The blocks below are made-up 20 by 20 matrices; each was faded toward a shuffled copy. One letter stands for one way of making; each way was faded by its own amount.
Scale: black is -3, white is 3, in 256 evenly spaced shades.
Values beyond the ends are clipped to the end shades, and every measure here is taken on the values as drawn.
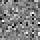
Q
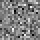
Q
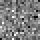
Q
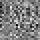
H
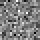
Q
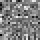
H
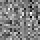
H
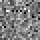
Q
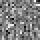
Q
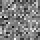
Q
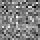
H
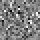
Q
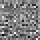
H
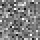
Q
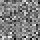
H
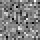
Q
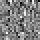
H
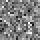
Q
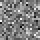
Q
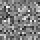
H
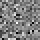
H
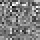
H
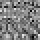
H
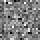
Q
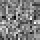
H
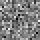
Q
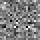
H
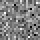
Q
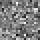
H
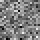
H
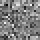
H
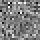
H
